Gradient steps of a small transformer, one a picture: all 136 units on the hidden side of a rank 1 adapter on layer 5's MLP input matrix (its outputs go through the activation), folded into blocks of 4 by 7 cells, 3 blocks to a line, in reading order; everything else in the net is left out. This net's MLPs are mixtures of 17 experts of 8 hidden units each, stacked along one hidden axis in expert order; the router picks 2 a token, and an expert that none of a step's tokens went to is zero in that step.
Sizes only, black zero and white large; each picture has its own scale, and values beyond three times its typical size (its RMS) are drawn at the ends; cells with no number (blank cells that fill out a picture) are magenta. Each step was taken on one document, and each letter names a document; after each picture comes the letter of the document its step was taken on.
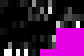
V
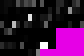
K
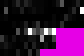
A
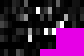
A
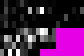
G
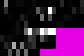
G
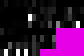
V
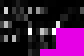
A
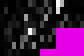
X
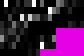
K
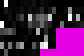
K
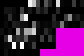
X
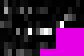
A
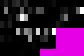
A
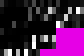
V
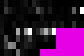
G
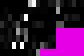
X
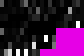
V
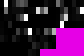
A
